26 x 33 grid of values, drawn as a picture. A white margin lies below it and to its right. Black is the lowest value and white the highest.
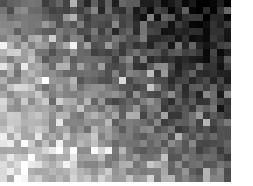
The field climbs toward the bottom left. The grain is fine, like static. The bottom left is the ninth with the highest average. The top right is the ninth with the lowest average. The halves do not mirror each other. There are no regular stripes.
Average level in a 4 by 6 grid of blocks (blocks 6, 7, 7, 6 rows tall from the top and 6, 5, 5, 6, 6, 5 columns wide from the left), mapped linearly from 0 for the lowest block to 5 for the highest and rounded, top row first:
322100
432211
443222
554332
